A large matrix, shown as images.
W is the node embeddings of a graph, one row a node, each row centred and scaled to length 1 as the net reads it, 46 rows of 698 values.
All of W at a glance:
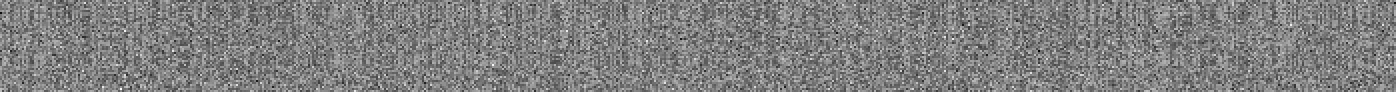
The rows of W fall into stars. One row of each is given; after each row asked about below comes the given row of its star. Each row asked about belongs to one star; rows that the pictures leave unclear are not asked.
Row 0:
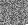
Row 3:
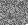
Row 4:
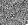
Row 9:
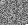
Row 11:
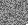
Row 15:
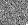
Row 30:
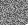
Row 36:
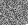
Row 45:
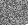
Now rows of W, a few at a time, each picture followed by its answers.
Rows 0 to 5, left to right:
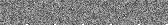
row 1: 11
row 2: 9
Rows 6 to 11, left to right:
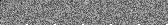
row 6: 30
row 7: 4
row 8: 15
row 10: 0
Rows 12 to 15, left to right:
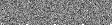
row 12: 15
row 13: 0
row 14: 36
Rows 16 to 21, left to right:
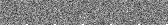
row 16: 0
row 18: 9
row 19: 3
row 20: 9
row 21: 9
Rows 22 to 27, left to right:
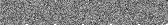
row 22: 0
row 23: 11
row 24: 11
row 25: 36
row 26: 9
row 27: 3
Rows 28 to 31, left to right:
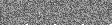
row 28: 45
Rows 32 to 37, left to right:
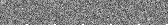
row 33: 0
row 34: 45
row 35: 3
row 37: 11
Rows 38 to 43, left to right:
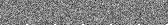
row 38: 15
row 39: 30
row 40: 11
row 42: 45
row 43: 45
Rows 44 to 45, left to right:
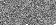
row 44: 30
